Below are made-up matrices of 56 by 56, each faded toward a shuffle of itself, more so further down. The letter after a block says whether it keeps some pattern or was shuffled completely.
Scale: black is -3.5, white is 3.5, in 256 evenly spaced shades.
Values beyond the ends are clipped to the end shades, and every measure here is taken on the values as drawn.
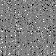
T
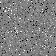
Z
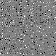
T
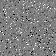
Z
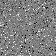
Z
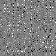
T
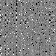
T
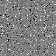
T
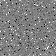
Z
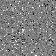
T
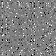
T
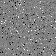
Z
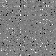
T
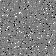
Z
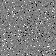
Z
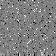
T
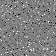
Z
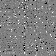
T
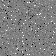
Z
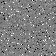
Z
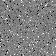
Z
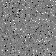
T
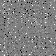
T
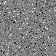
Z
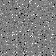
T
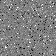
Z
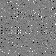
T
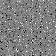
T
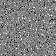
Z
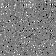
T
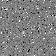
T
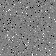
Z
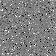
Z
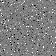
Z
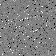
Z
